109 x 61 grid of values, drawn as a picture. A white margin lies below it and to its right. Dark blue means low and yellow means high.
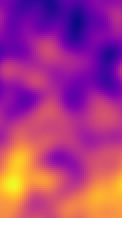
There are no lone odd cells. Values rise toward the bottom. The texture varies smoothly and slowly. No row or column stands out. On average the colour sits 40% of the way up the scale.
